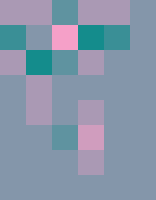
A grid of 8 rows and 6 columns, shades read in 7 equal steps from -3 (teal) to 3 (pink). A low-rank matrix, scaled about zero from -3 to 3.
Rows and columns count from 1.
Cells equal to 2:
1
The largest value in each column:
1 1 3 2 1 0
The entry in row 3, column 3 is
-1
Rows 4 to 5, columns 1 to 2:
0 1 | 0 1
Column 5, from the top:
1 -2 0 0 0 0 0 0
